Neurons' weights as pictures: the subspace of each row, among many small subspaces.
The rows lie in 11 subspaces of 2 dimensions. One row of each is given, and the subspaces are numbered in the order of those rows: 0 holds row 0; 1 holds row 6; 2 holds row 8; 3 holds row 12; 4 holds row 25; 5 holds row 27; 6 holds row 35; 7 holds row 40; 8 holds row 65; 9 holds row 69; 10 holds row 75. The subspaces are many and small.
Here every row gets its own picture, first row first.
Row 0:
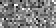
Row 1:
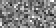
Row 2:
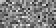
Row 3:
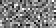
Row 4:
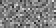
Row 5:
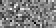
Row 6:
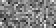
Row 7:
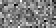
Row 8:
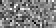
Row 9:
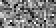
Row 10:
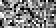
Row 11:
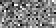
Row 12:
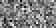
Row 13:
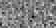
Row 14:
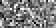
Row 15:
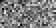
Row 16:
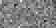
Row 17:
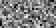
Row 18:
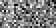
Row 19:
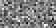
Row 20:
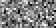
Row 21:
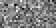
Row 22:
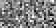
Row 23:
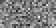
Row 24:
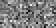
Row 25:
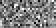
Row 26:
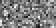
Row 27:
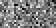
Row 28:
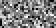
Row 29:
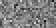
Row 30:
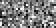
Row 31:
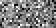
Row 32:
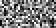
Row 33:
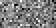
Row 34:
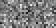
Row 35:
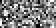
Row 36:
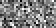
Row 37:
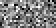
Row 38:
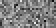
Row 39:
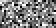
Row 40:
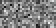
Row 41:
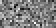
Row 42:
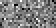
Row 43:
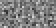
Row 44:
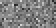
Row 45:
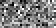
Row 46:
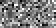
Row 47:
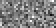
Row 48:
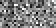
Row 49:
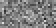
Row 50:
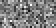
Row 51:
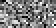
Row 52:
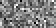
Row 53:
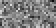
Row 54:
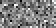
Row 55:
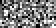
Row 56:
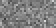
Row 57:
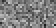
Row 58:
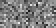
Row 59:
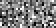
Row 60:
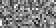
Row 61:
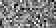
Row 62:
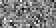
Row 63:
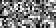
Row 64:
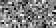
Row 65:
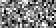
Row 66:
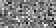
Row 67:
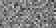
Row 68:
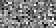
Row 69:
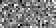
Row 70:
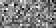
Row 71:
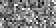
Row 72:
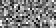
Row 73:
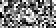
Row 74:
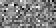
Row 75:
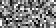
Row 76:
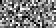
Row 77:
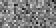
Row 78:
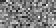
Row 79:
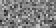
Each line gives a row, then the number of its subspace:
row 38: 4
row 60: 10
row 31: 0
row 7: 9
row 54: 9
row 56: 1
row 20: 8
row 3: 4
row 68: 10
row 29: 4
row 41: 2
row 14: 2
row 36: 3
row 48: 5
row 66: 10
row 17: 6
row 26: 6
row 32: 10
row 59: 7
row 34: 3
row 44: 0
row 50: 3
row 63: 7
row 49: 9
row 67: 4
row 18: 5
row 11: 5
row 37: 8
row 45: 8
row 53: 7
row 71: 0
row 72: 10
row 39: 5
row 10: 2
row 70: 8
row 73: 9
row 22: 6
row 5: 2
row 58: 3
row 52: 4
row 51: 1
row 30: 7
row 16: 9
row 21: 8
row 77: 5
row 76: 2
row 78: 1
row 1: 6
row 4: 4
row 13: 7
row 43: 7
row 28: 6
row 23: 1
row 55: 6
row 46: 0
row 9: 2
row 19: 10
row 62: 3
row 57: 1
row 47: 6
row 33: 0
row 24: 3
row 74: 8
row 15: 9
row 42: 0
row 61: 4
